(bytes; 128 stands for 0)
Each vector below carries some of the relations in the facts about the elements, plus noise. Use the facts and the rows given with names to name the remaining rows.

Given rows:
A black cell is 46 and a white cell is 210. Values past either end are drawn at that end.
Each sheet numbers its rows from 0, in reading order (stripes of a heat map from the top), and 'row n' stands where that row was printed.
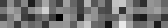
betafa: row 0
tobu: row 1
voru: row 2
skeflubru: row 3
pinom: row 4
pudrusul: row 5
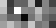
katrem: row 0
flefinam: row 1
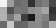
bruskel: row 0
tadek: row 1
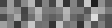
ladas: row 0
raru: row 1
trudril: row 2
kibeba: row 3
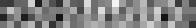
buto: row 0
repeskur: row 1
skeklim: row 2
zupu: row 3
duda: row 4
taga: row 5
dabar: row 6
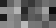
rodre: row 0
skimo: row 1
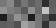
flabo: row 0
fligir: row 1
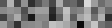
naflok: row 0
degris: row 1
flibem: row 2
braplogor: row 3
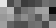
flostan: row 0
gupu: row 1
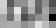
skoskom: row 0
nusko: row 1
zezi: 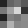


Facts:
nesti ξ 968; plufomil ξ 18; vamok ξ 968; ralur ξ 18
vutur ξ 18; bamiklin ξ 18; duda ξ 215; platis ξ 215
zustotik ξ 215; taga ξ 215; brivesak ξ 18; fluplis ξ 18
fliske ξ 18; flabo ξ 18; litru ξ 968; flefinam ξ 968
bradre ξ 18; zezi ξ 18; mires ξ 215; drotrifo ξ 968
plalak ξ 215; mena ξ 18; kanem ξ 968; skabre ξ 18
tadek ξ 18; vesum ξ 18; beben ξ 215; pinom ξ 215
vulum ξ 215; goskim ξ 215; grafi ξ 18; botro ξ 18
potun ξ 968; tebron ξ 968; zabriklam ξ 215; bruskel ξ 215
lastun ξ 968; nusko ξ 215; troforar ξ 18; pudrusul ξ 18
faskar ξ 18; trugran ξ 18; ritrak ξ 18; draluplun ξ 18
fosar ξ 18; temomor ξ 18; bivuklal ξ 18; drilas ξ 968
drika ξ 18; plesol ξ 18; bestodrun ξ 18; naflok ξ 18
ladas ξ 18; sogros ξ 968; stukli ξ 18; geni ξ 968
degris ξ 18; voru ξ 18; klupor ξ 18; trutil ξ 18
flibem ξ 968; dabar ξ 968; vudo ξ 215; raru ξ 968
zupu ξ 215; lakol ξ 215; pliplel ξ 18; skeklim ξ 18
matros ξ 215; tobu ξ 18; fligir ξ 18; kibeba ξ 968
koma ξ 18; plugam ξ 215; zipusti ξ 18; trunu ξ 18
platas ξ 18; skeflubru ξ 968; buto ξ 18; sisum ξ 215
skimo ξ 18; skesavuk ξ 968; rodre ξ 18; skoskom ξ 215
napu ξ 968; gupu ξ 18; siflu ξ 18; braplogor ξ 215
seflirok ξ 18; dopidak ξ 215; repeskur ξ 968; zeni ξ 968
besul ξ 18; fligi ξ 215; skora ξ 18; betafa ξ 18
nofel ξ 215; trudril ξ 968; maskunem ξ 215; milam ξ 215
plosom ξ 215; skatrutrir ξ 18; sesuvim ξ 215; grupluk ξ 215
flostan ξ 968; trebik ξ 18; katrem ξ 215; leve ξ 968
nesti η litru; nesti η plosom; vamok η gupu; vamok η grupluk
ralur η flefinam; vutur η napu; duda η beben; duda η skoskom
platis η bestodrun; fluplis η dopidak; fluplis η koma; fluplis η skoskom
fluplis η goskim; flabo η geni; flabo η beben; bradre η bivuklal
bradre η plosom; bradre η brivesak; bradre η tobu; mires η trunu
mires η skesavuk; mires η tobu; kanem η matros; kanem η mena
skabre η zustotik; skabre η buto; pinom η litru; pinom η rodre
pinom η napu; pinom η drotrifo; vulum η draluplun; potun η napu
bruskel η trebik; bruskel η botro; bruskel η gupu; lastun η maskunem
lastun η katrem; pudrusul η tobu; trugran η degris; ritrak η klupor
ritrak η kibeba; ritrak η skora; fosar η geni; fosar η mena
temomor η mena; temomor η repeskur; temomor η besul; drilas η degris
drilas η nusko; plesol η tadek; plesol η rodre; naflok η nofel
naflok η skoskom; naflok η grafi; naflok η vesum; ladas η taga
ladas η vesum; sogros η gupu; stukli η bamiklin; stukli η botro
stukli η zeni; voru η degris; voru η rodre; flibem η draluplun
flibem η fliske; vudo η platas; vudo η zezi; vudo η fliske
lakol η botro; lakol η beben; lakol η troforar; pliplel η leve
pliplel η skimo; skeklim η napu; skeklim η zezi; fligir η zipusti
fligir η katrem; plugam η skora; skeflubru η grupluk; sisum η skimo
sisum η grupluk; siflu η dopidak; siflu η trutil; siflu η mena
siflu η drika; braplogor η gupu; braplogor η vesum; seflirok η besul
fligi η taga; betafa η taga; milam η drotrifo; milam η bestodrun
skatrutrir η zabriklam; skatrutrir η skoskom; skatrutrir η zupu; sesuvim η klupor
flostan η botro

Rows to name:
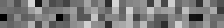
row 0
temomor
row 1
geni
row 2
besul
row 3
potun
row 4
goskim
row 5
skesavuk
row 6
plalak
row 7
vutur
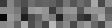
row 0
trugran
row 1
troforar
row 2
ralur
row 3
skatrutrir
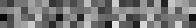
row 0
mena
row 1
nesti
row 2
skabre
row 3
vamok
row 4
lastun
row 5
drotrifo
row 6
mires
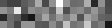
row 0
zipusti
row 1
fluplis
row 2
lakol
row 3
leve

